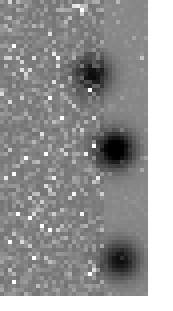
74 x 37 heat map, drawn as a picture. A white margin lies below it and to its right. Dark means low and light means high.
Mirror symmetry: none. Dips: three. Seam: vertical, 70% of the way across, the right part calmer. Histogram: heavy tails on both sides. Odd rows or columns: none.
